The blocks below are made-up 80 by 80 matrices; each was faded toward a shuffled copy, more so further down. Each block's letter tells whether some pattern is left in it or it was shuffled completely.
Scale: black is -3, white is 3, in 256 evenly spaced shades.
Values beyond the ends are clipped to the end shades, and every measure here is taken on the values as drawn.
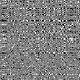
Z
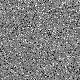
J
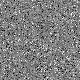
J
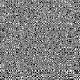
Z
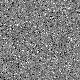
J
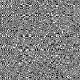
Z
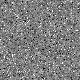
J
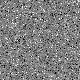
J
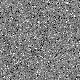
J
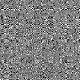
Z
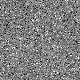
J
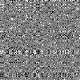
Z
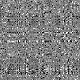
Z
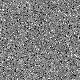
J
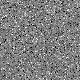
J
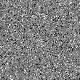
J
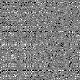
Z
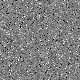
J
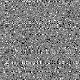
Z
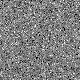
J
